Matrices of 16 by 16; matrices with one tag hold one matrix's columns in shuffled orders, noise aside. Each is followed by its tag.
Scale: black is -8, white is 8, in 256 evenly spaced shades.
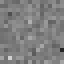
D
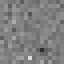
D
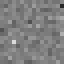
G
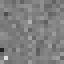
D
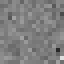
D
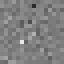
G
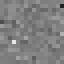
G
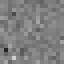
D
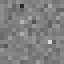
G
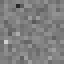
G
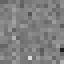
D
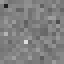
G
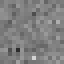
D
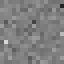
G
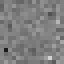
D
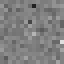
G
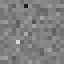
G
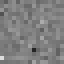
D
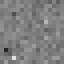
D
